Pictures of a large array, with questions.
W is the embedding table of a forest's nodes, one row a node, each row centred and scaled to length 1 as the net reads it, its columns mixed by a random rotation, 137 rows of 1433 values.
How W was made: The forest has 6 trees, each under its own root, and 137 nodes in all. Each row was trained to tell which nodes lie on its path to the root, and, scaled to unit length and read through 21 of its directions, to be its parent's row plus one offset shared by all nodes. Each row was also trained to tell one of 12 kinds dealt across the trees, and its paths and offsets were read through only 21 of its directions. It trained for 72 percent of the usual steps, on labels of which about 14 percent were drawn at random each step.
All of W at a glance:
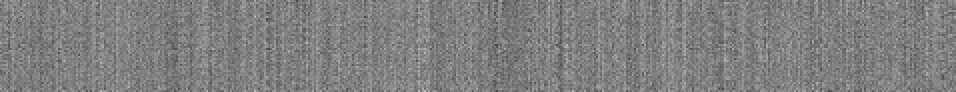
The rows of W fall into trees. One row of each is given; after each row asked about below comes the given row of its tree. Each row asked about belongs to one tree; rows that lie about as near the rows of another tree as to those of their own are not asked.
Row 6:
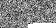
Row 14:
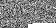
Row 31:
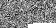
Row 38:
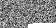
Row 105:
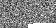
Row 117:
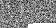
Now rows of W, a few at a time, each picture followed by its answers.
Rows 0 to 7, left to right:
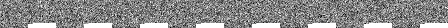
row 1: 6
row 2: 14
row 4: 117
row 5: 14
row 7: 14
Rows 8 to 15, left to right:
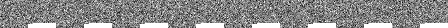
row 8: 6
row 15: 6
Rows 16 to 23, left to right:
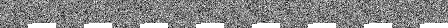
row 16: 14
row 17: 105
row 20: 105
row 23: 14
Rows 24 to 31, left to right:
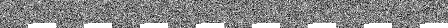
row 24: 14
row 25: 6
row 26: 14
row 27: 117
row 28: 105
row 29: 6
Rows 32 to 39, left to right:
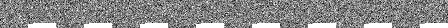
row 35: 14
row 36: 117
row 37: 38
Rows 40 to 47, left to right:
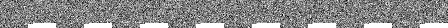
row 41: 14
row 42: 105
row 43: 105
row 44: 14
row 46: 117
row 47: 105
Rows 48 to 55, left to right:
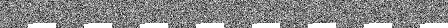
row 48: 105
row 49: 105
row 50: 105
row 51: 31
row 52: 6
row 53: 38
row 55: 105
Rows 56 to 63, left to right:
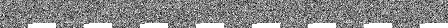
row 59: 14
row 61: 117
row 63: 117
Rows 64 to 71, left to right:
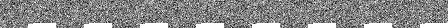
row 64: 38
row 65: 105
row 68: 14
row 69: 105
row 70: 14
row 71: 6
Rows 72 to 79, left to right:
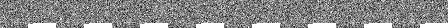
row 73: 105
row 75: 31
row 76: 6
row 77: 105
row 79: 14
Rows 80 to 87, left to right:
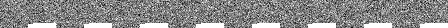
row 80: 31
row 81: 105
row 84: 38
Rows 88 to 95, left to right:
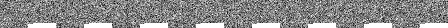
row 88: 105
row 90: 14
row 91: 38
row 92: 31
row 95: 105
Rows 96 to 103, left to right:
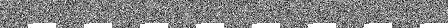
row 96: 105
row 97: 6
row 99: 105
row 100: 105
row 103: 117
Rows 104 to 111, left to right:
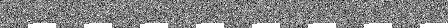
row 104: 105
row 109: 14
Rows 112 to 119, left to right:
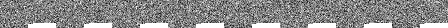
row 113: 6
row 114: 117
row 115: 38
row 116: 14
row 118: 6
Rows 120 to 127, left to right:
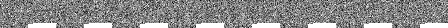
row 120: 105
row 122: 117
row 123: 14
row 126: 117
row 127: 105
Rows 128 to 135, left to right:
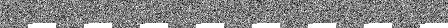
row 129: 14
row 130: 117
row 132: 117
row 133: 38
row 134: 38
